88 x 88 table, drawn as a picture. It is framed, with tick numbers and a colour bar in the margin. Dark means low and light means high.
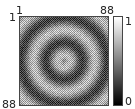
Rings spread out from the centre. There is no overall slope. Overall the values sit about 50% of the way up the scale.
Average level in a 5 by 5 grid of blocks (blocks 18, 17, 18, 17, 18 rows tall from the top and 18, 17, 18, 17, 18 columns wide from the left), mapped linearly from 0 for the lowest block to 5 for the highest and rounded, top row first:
2 1 2 1 2 | 1 2 0 2 1 | 2 0 5 0 2 | 1 2 0 2 1 | 2 1 2 1 2
